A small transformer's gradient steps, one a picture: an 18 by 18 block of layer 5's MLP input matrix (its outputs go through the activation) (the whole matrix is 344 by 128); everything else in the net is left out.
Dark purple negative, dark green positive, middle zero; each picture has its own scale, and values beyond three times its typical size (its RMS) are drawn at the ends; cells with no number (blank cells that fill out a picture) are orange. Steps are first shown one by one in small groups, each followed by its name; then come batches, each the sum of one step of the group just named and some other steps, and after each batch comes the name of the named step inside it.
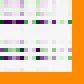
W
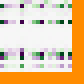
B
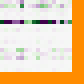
W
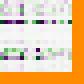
W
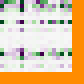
B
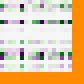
B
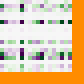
B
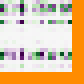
B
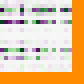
W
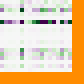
B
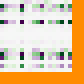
B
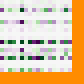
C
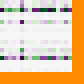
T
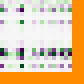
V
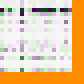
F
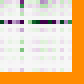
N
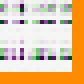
T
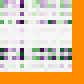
V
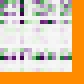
F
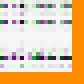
V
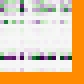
T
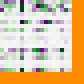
F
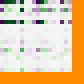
F
